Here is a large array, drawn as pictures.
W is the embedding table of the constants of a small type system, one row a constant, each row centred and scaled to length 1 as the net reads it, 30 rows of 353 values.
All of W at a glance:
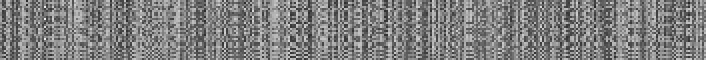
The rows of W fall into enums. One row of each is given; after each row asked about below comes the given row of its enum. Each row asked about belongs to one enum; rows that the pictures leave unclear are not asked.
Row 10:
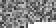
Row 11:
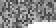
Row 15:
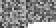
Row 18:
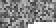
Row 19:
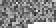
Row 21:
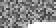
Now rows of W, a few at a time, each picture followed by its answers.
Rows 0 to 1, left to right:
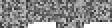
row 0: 15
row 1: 18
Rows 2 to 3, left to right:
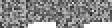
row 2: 15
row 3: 19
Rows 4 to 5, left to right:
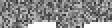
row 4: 11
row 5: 10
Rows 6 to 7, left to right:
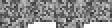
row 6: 18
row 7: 18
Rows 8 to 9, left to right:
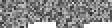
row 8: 10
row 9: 19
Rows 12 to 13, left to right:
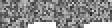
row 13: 19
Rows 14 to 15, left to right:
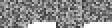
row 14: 21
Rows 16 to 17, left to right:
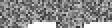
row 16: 21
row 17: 10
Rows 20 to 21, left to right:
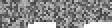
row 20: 18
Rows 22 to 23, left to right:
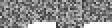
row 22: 21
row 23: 15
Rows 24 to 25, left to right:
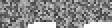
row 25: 21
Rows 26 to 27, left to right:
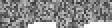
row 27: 11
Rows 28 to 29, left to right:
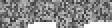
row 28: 18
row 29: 11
